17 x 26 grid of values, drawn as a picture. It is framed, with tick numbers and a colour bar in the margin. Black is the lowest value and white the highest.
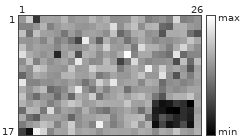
Most values sit high, with a long tail of low ones. An odd patch, lower than its surroundings, sits in the bottom right. The ninth with the lowest average is the bottom right. On average the colour sits 60% of the way up the scale.
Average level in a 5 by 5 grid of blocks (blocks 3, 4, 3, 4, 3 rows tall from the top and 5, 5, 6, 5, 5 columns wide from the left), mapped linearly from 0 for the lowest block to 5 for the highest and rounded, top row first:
44443
43444
44553
44421
34420
